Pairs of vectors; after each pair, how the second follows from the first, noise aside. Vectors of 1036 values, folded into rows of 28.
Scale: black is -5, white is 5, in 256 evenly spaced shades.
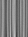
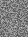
shuffled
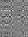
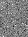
shuffled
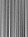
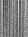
reversed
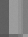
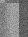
reversed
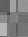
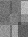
reversed
